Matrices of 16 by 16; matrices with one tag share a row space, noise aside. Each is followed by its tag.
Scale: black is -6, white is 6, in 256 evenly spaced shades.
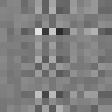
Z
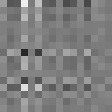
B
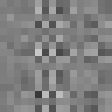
Z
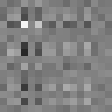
B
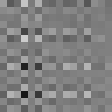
B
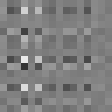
B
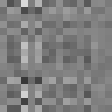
B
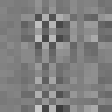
Z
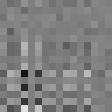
B
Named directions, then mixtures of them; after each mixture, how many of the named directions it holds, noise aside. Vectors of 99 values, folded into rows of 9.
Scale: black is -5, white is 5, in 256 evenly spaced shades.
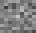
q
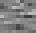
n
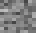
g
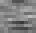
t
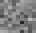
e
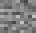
three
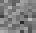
one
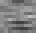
one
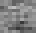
three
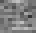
two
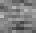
two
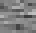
one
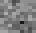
two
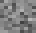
two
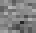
three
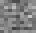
two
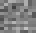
three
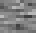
one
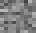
one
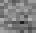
three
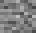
two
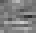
two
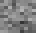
three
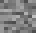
two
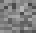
two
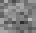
three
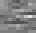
two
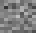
one
